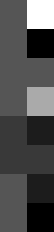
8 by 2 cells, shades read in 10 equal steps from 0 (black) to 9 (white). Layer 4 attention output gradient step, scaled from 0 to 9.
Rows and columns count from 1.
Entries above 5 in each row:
1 0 0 1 0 0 0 0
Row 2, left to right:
3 0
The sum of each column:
22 22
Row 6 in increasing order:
2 2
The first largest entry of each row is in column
2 1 1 2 1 1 1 1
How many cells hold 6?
1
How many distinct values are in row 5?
2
